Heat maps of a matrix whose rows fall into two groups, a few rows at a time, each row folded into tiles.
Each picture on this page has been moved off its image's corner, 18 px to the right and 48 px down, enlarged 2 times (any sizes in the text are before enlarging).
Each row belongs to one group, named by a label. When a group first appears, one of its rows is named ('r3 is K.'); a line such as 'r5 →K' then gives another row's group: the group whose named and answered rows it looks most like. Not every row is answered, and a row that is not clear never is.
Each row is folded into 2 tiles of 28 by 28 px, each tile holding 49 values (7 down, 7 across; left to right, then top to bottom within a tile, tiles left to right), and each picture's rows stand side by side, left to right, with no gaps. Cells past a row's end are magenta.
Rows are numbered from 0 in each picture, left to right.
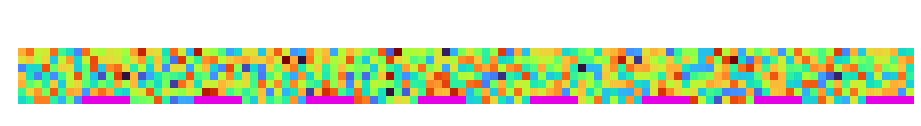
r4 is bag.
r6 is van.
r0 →bag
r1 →bag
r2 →bag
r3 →van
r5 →van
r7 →bag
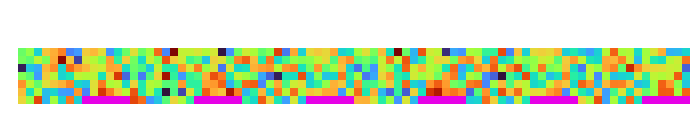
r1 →van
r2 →bag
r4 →bag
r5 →van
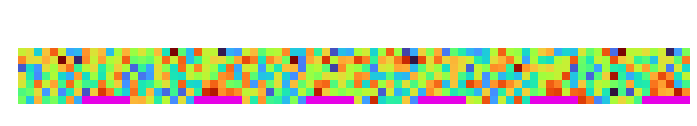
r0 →bag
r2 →bag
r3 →bag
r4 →van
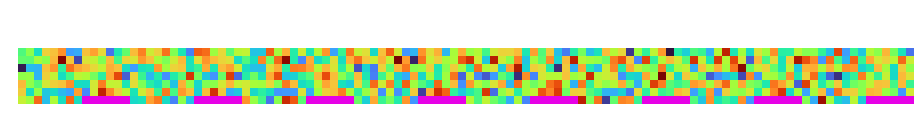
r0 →van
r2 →van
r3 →bag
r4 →bag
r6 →bag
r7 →bag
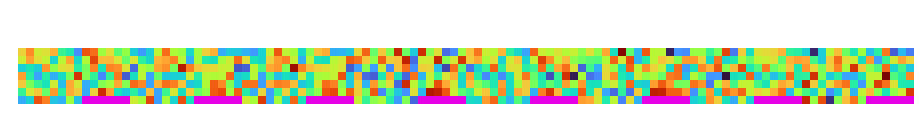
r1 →van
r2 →van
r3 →bag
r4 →bag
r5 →van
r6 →bag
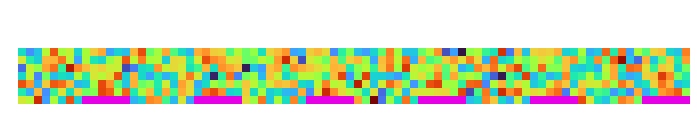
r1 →bag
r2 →van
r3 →van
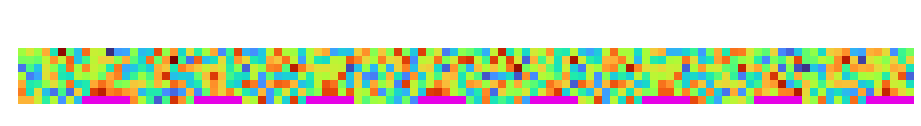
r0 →van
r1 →van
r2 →van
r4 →bag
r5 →van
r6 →van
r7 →van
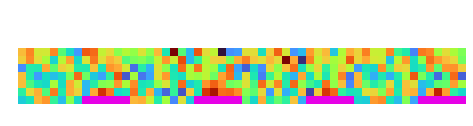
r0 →bag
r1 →van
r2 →bag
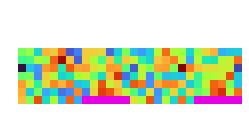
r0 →van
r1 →van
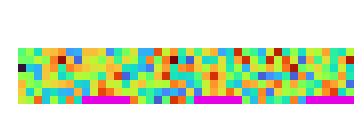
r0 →van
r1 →van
